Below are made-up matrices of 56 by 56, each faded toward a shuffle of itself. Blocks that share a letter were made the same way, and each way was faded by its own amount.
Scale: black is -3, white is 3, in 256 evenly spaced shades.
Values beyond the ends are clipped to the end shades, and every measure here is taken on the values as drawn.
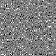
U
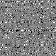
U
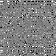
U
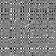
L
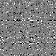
U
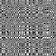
L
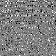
U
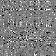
U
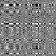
L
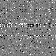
U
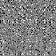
U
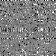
U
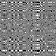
L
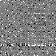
U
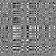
L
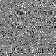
U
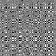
L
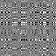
L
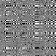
L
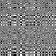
L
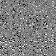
U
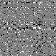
U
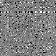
U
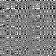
L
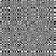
L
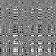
L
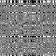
L
